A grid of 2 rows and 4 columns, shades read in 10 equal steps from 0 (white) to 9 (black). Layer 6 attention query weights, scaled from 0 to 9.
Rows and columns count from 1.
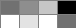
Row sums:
20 6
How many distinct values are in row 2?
3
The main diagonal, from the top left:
5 1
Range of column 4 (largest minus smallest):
4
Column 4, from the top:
9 5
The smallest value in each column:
0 1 0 5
